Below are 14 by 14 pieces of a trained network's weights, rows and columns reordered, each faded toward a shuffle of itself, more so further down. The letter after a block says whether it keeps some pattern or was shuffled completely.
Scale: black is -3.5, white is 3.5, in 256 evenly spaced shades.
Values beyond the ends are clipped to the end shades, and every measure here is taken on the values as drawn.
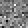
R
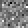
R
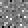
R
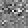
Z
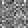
Z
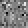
R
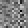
Z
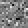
R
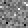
R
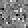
R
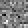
Z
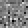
R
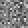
R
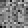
Z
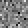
R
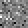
R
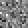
R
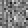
Z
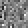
Z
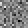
Z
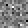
R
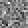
R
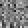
Z
